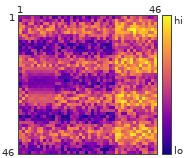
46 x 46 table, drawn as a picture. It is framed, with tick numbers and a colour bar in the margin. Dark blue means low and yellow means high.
The right part is higher, past a seam about 70% of the way across. The middle left is the smoothest part. An odd patch, calmer than its surroundings, sits in the middle left. Stripes running across repeat 4 times from top to bottom.
